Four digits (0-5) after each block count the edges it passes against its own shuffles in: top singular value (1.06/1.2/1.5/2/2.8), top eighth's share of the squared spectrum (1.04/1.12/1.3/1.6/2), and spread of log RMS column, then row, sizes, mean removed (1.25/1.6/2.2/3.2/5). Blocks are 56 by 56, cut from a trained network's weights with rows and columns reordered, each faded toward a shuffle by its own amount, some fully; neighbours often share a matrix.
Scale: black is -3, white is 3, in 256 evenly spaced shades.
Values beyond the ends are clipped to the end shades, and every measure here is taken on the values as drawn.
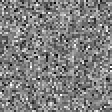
0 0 0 0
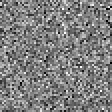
1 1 0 0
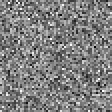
2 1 0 0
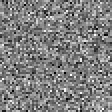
0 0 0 0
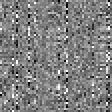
3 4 3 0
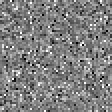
0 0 0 0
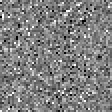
1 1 1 0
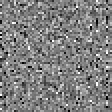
3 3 2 0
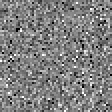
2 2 1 0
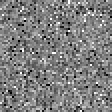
0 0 0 0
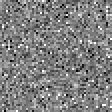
2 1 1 0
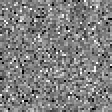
1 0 0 0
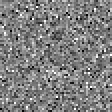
0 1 0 0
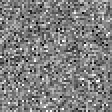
1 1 0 0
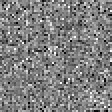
1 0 0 0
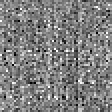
3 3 0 2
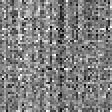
4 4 2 3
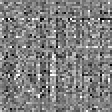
3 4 1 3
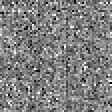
1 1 0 1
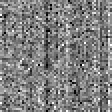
3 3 2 1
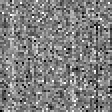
2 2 1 0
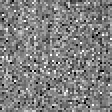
1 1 0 0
